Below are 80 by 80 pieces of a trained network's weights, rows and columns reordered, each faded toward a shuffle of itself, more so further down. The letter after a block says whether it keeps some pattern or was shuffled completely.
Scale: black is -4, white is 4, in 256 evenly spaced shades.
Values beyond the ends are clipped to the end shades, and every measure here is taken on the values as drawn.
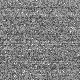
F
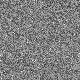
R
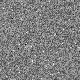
R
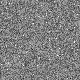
R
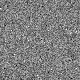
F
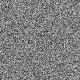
F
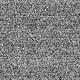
F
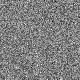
R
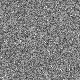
R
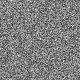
R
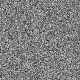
F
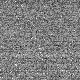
F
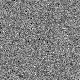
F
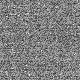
F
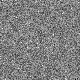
R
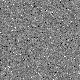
R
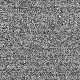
F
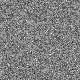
R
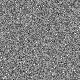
R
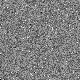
R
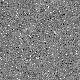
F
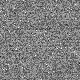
F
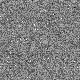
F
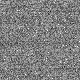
F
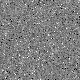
R
